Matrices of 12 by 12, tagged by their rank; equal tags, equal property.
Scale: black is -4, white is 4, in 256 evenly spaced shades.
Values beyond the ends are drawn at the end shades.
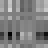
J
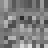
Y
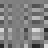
J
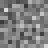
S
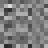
Y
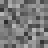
S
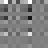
J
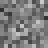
S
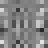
Y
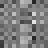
Y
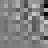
Y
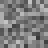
S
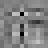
Y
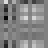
J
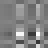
J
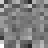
Y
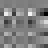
J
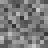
S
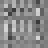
Y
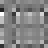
J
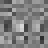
Y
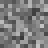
S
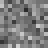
S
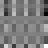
J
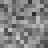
S
